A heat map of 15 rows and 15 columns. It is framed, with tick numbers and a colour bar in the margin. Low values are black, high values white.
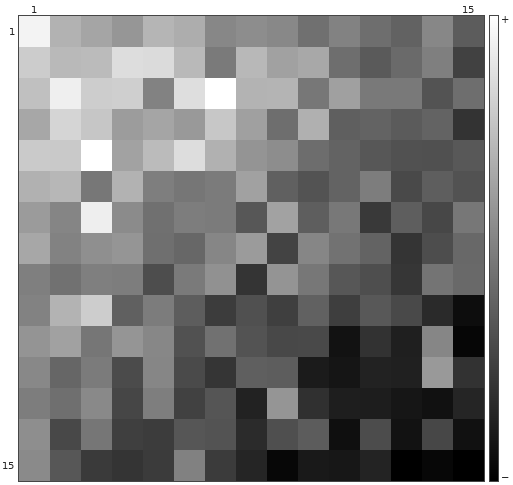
Slope: up to the top left. Mirror symmetry: none. Ninth with the lowest average: bottom right. Ninth with the highest average: top left.
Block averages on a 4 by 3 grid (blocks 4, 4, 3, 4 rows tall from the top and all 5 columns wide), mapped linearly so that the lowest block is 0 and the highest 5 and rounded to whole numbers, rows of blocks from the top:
5 4 2 | 4 3 2 | 3 2 1 | 2 1 0
